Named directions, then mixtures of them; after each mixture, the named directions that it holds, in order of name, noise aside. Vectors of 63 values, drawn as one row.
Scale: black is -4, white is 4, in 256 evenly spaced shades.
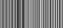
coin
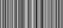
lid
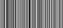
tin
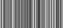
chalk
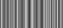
lid, tin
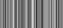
chalk, lid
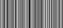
lid, tin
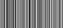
tin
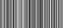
coin, tin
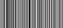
tin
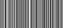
tin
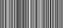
coin, tin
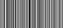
tin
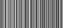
coin, tin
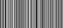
lid, tin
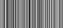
tin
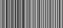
coin, tin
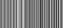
coin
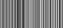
coin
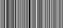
tin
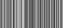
coin, lid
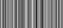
lid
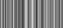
coin, lid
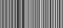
coin
